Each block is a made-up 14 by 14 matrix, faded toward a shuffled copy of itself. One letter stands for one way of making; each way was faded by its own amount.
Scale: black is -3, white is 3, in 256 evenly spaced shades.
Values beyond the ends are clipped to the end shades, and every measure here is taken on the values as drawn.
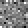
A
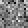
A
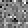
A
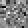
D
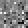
D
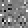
D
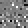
A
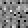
D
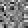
D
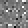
A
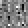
D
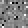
A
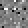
A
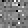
D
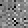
D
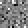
A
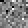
A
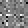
D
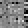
D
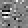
D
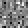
D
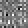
D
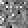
A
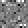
D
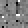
D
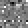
A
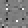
D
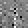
D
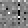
D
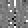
D
